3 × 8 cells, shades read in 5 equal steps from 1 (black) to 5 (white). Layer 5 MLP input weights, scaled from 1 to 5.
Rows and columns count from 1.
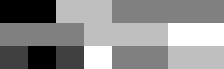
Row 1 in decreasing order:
4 4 3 3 3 3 1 1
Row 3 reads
2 1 2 5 3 3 4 4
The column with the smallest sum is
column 2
